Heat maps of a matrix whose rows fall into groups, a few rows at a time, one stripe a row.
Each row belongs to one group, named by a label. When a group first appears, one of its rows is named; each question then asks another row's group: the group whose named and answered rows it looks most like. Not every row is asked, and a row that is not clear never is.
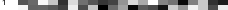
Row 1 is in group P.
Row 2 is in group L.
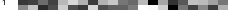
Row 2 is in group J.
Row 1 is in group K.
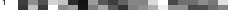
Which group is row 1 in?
J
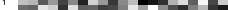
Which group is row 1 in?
L
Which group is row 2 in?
P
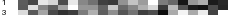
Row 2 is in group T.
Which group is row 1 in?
P
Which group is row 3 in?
L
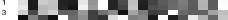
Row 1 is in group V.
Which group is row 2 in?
V
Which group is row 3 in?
V
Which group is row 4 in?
K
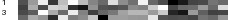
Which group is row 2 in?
J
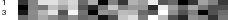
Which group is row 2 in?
K
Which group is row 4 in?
P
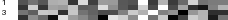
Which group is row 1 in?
K
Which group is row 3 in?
P
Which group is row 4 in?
K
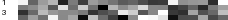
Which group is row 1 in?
L
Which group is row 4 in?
J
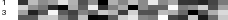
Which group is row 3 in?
V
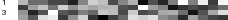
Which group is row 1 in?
L
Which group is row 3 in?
V
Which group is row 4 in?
P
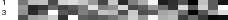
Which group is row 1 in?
T
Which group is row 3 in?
V
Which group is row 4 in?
P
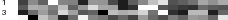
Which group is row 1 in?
J
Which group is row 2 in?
T
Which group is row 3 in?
K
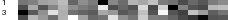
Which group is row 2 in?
J
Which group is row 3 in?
K
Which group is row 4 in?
T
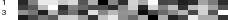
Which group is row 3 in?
L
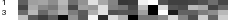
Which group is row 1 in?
T
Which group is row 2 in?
K
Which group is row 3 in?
J
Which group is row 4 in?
L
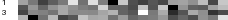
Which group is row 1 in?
L
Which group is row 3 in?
K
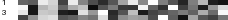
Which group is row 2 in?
V
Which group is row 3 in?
V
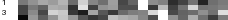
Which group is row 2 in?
K
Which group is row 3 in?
J
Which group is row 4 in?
K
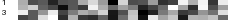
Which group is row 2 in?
L
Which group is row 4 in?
P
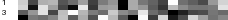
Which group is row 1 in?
V
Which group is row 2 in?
V
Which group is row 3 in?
T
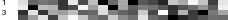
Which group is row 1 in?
L
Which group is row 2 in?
V
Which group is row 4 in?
T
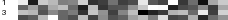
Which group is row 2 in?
J
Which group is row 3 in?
L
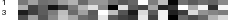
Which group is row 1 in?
J
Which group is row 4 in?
J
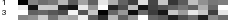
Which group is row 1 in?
K
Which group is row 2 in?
V
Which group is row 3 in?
L
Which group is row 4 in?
T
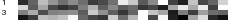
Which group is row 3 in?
J
